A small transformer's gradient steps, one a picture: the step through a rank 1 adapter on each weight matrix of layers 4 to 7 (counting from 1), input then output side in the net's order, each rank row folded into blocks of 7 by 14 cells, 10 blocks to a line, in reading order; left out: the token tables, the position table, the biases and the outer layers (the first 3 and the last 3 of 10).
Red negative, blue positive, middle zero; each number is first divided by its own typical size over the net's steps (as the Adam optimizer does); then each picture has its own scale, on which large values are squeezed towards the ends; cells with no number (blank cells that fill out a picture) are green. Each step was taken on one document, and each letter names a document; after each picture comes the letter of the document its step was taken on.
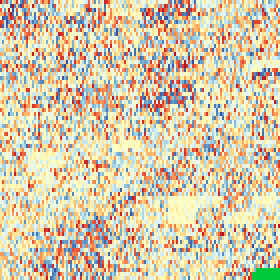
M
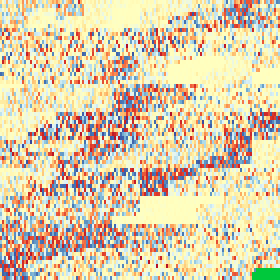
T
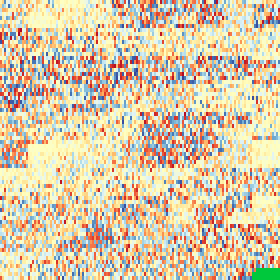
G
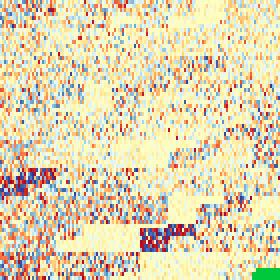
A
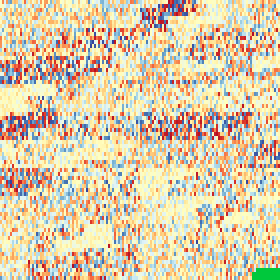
M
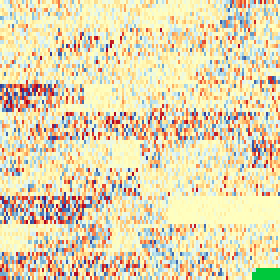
A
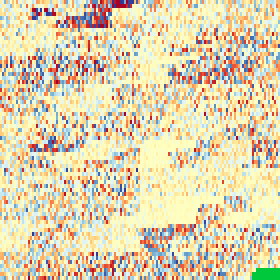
A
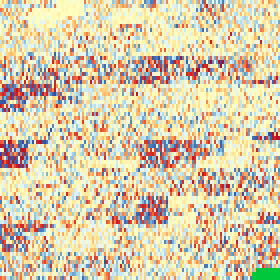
G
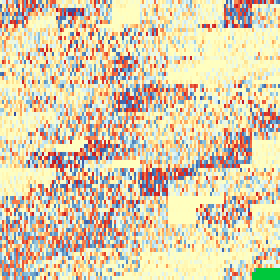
T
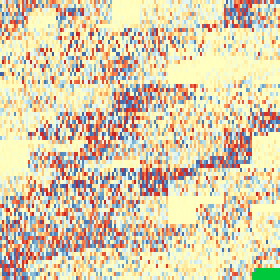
T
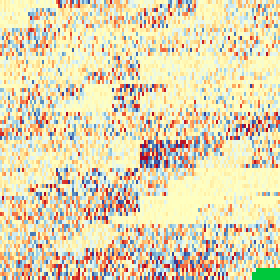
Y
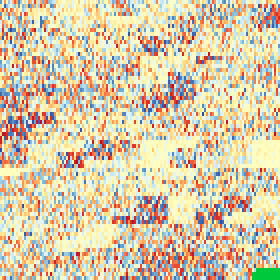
G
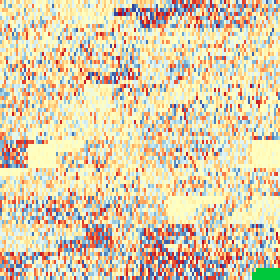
G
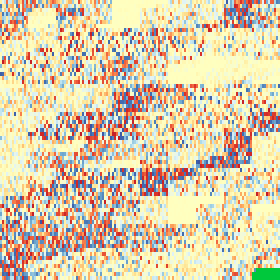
T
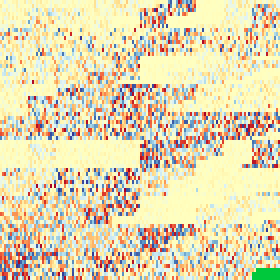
Y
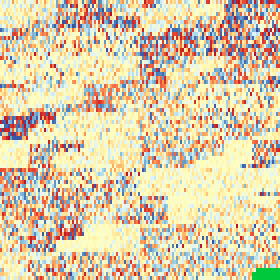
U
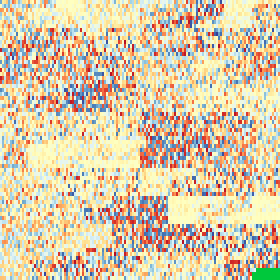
G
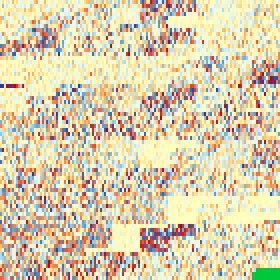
A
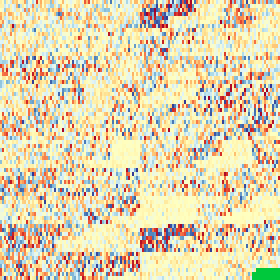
A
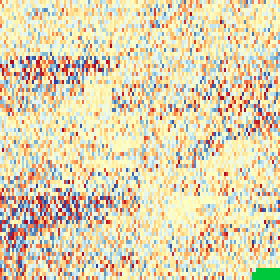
A
